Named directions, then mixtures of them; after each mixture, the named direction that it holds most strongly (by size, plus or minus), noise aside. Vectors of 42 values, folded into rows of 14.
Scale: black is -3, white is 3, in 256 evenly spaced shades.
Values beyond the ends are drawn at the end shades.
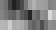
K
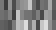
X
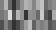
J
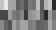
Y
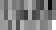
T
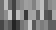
J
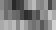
K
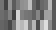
X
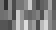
X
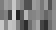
X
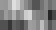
K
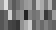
J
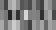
J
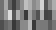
J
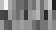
Y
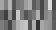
X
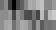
K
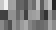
Y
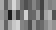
J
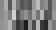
X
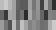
Y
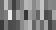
J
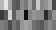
Y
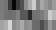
K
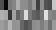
Y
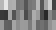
Y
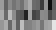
T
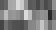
K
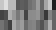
Y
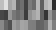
Y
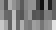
T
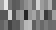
J
